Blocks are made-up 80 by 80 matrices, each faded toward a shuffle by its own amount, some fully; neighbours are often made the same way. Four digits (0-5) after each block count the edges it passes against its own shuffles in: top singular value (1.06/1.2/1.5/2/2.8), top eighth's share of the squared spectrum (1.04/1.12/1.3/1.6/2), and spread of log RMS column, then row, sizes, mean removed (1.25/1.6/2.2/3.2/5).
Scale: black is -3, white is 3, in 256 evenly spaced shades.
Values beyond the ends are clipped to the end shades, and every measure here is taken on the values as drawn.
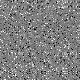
3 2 1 1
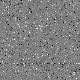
2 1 0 0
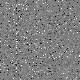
3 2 0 0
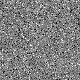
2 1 0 0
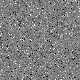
0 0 0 0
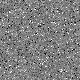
0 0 0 0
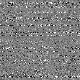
2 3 0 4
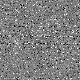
1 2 0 2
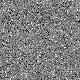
2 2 0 0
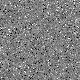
0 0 0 0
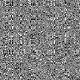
4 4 2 2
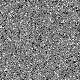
1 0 0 0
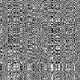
5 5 4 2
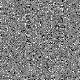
3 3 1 1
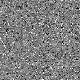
3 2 1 0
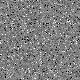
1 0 0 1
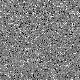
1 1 0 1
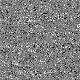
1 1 0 2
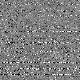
2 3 0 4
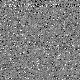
1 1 0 2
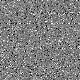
1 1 0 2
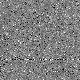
2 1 0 1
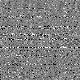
2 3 0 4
